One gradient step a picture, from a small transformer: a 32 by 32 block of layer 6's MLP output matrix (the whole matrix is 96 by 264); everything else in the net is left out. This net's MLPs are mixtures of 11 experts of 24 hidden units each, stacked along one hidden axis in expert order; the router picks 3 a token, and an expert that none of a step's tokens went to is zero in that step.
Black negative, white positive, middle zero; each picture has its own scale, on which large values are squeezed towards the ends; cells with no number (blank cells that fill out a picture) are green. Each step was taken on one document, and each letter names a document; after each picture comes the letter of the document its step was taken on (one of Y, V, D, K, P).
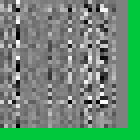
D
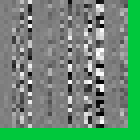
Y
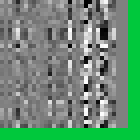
D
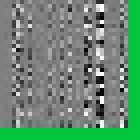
Y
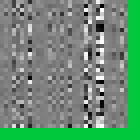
Y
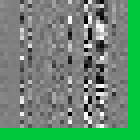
Y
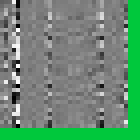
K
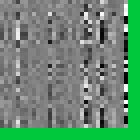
D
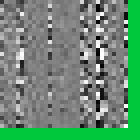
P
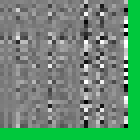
D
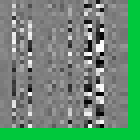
Y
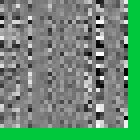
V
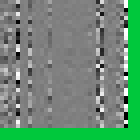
P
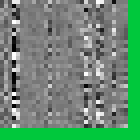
K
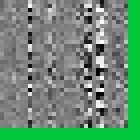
V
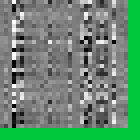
K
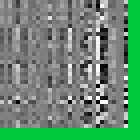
D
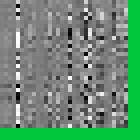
K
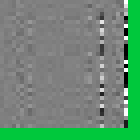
V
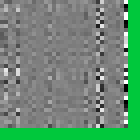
P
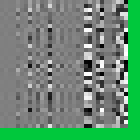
V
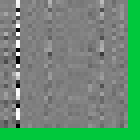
K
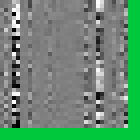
K
